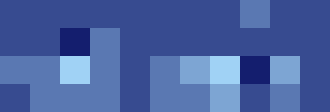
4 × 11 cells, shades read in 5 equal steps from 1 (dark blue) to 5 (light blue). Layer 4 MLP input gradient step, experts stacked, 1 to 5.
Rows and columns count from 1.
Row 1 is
2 2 2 2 2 2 2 2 3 2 2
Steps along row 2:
same down up down same same same same same same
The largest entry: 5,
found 2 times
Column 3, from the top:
2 1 5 3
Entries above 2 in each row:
1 1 8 7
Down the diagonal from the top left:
2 2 5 3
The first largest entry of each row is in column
9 4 3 8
